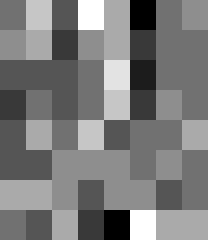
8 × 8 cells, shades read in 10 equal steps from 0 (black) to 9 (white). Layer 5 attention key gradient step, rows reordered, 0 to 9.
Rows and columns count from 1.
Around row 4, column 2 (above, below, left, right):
3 6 2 3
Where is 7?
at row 1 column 2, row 4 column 5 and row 5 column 4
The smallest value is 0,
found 2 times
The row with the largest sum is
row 1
